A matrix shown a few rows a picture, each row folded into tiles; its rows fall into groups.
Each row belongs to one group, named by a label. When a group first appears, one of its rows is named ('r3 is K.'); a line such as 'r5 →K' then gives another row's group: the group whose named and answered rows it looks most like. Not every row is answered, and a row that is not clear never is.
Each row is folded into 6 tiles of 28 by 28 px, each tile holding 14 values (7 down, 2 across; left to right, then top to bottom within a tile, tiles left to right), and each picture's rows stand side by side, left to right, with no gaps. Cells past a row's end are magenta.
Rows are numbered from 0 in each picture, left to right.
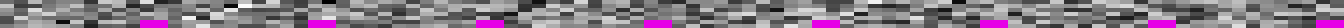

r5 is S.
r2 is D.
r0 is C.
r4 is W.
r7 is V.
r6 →W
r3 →C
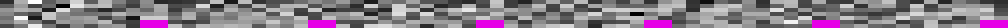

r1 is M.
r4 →C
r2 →M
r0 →S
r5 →W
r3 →M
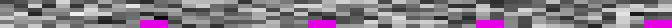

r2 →V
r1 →D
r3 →M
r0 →D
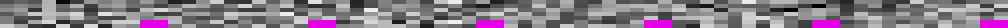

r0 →W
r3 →D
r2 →C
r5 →M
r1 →W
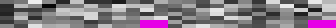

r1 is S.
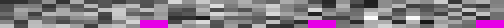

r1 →V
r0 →M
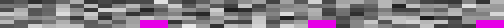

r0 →M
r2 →V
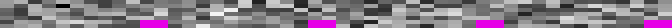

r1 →S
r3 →V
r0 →V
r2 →M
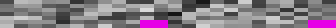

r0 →D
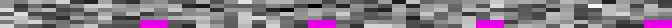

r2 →M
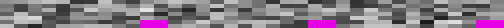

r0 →D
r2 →C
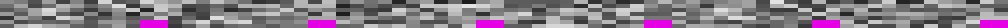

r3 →M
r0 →S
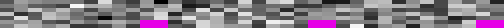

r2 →W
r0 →S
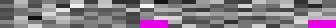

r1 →W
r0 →S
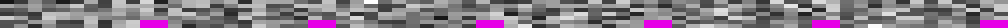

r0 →W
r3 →W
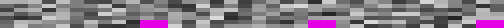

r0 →V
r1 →D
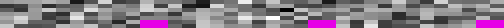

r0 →D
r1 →C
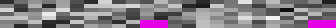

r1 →C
